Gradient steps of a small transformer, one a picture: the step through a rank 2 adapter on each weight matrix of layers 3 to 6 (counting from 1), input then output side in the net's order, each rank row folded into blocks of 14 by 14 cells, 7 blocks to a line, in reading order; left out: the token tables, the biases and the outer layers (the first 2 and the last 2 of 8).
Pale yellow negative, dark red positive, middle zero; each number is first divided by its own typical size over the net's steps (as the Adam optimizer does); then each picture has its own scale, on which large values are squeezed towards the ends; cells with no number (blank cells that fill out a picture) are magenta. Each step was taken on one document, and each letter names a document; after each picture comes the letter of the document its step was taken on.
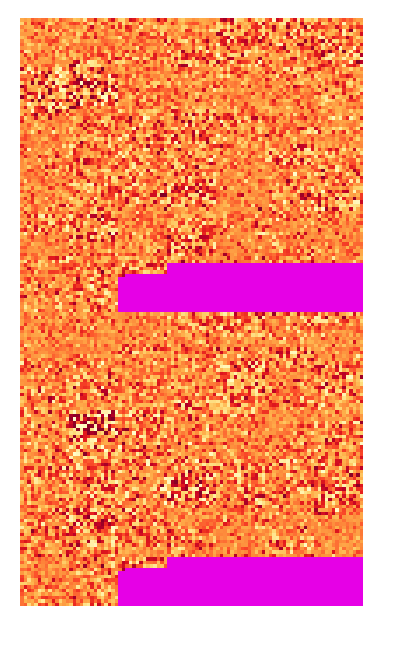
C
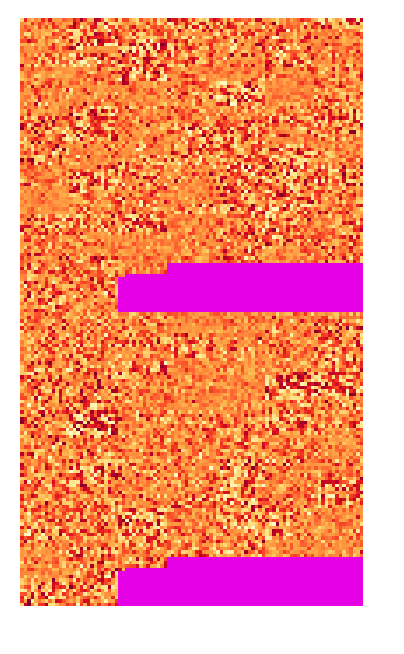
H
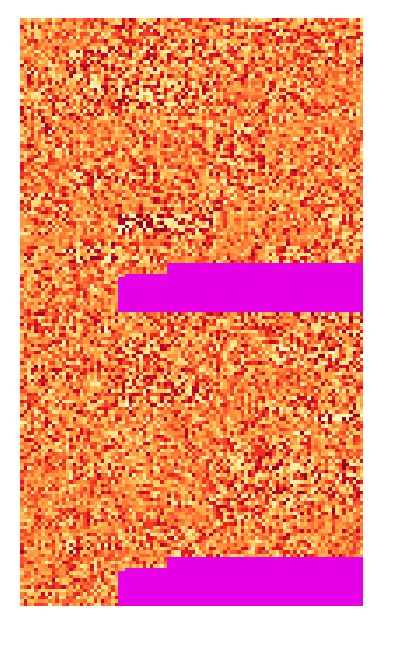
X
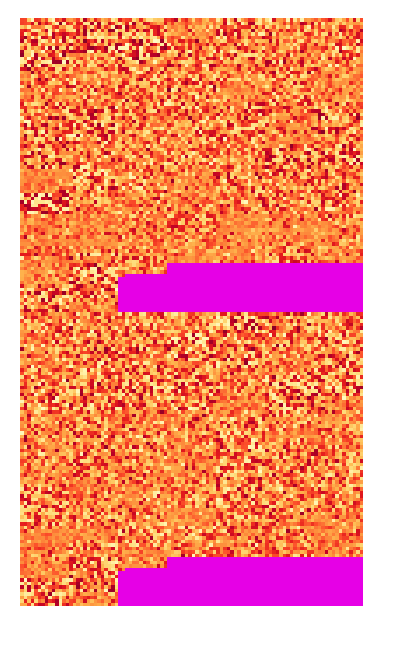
X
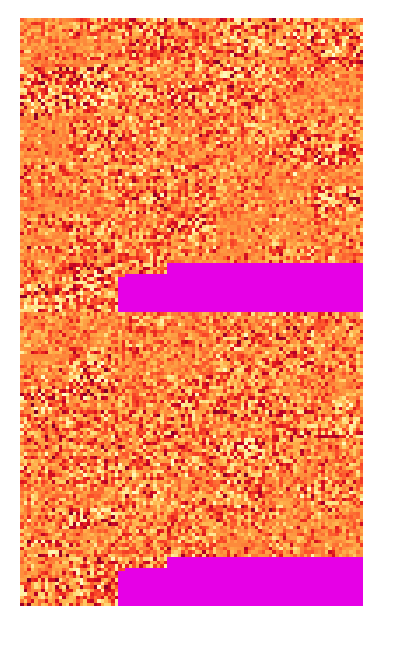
C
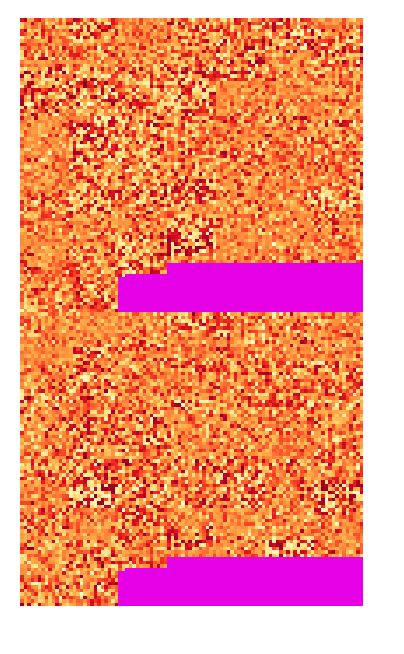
C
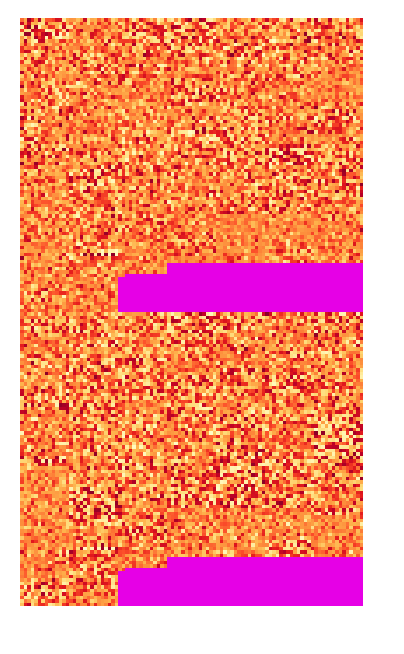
X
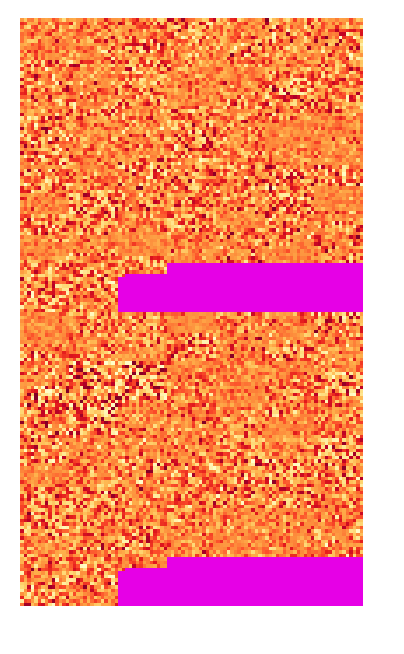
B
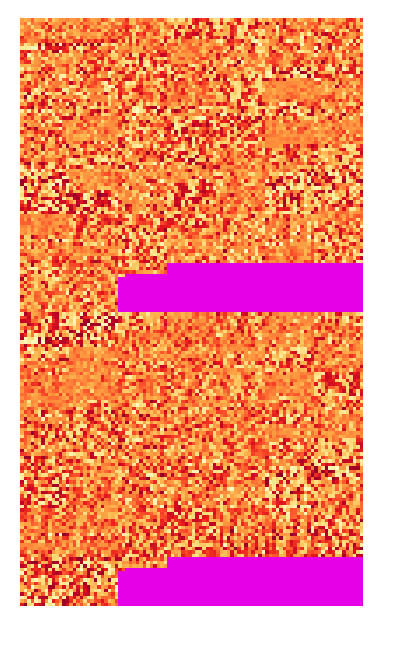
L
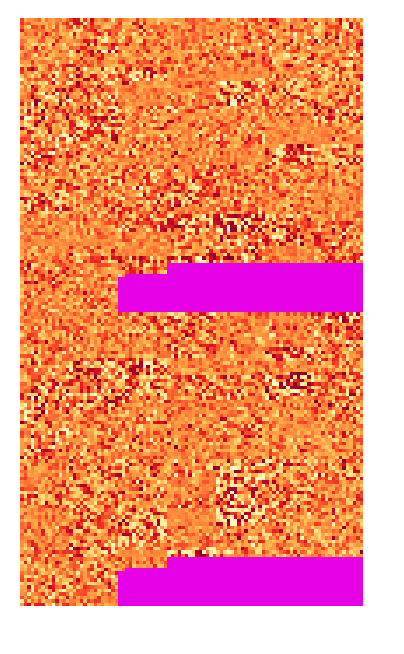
B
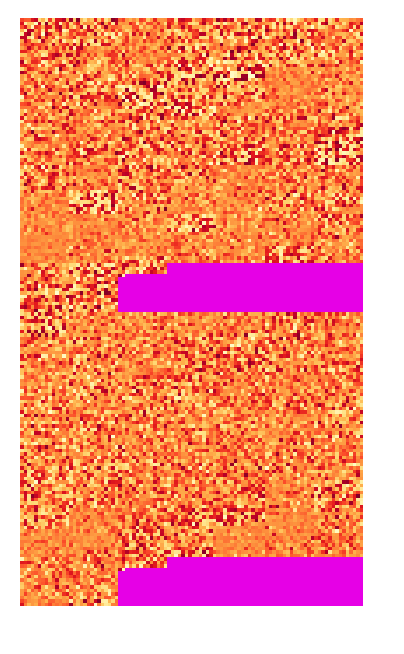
C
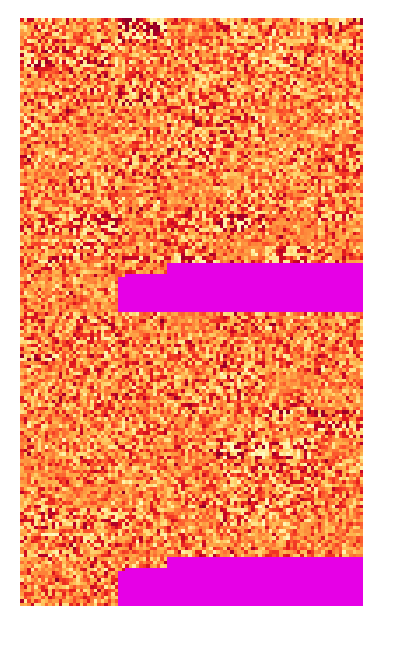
X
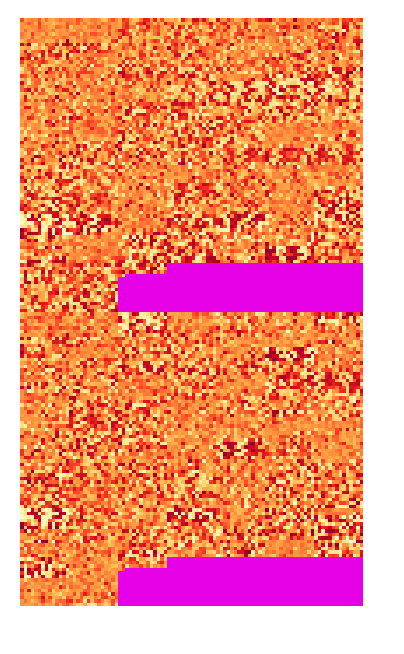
L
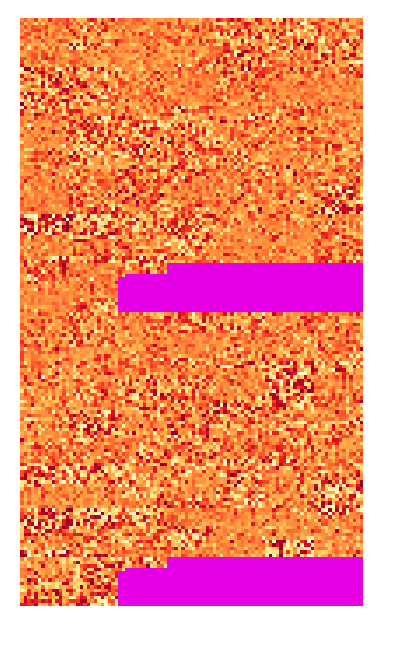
C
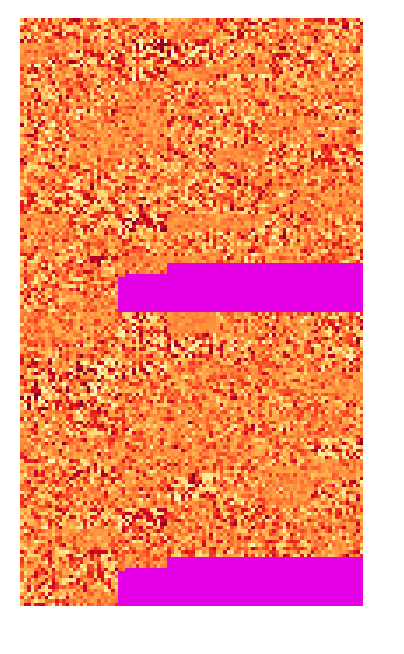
H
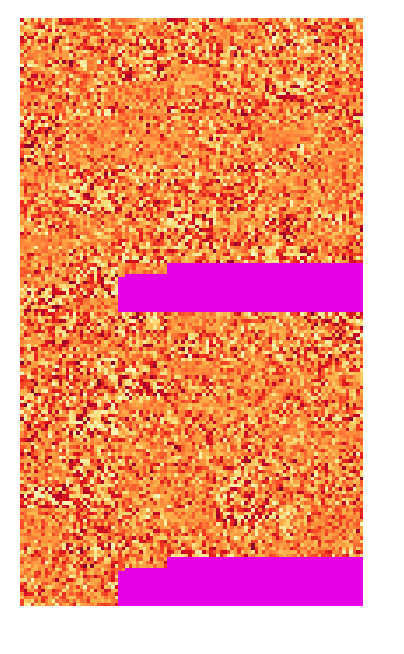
H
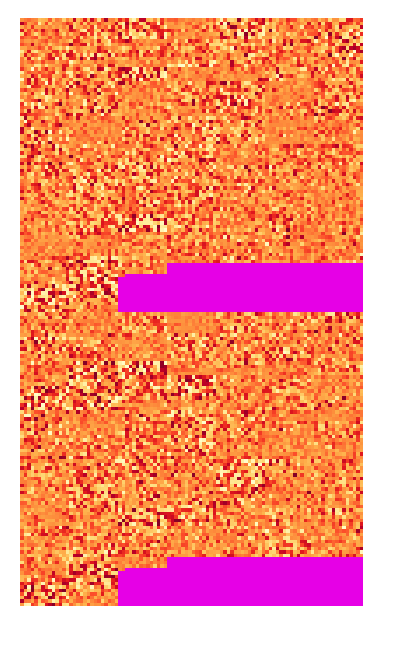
B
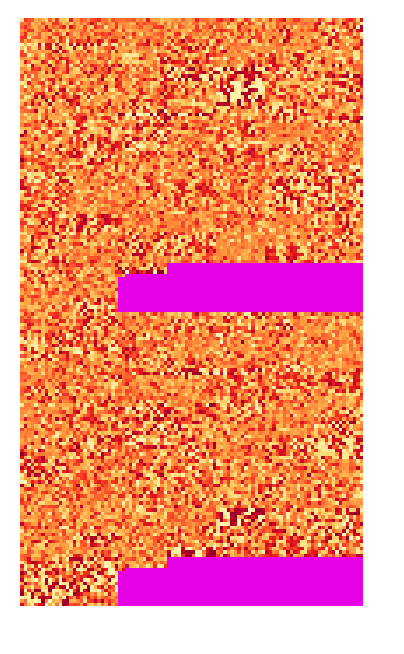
L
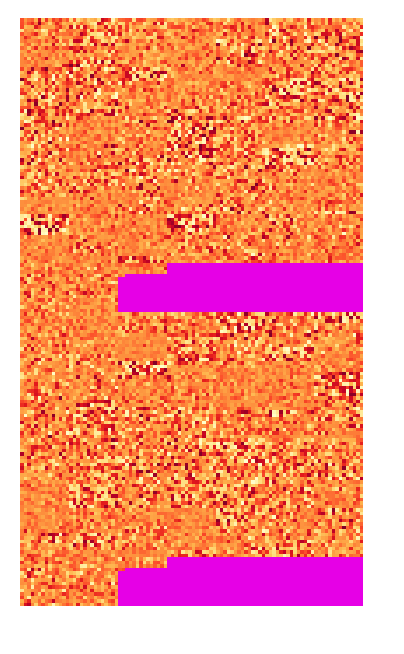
B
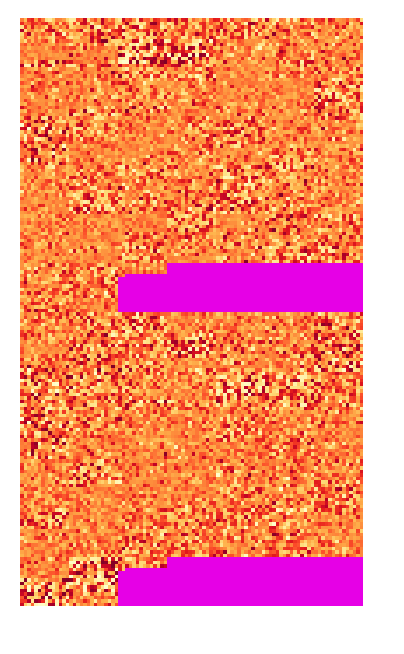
H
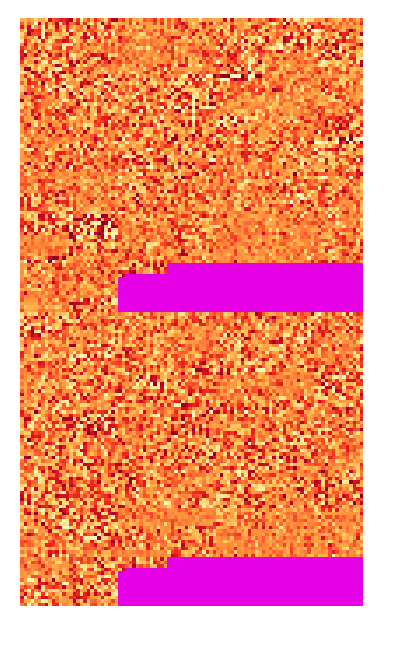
C
